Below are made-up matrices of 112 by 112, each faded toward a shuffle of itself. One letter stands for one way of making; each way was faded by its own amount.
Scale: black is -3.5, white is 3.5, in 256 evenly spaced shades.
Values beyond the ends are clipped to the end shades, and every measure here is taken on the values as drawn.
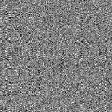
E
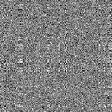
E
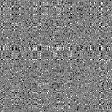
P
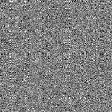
E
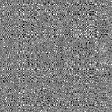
P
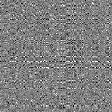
P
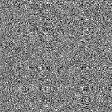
E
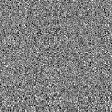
E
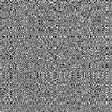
P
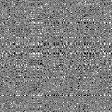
P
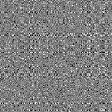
P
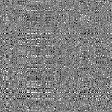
P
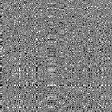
P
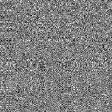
E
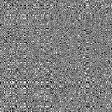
P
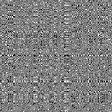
P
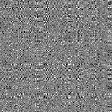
P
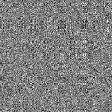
E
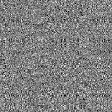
E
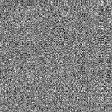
E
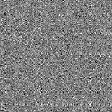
E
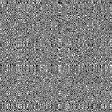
P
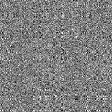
E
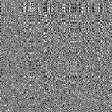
P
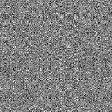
E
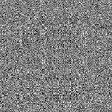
E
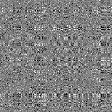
P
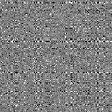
P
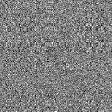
E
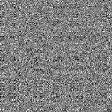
E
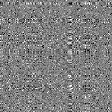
P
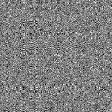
E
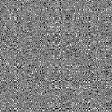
P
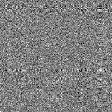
E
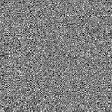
E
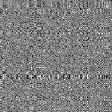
P
